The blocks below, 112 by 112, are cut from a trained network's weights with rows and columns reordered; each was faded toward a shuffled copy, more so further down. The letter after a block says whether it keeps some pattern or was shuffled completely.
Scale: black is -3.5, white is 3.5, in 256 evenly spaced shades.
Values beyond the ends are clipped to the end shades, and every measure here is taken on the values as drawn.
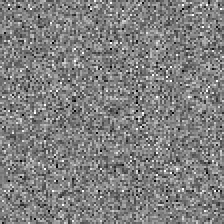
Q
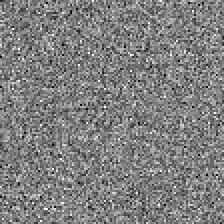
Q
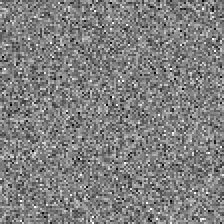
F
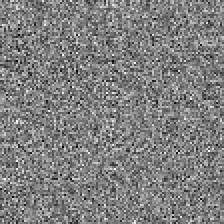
Q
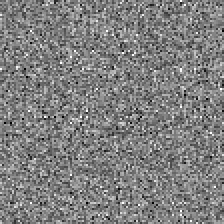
Q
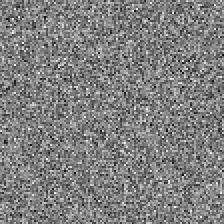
F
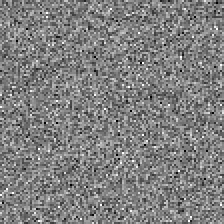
F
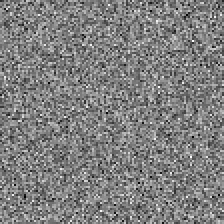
F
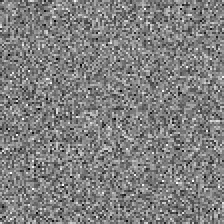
F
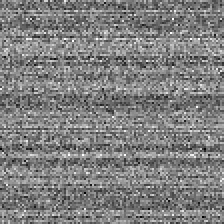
Q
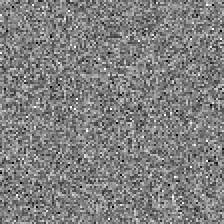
F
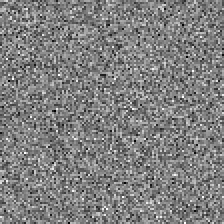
F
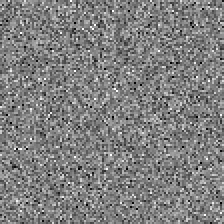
F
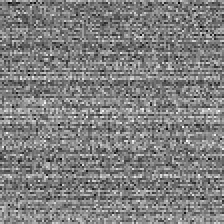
Q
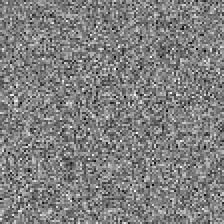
Q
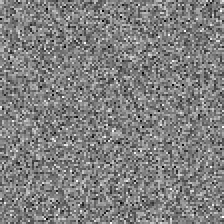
F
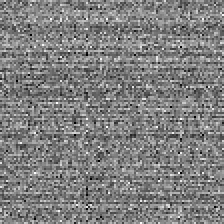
Q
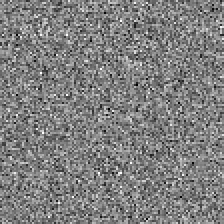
Q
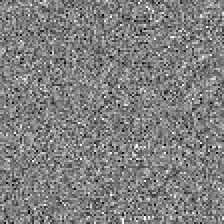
Q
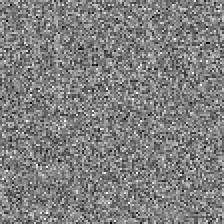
F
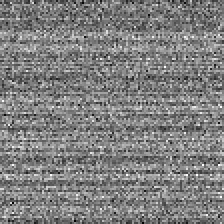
Q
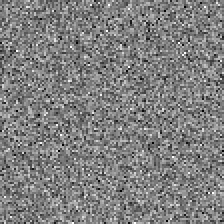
F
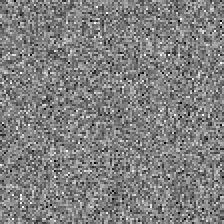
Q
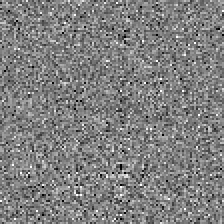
Q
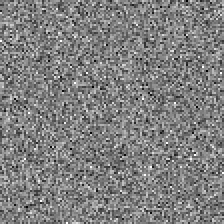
F
